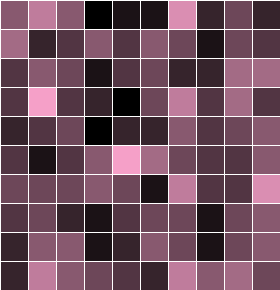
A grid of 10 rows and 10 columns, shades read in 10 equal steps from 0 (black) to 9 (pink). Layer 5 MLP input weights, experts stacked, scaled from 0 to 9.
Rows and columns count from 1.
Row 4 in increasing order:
0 2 3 3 3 3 4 6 7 9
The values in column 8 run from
1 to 5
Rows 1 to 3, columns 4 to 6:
0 1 1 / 5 3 5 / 1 3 4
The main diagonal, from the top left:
5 2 4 2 2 6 7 1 4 4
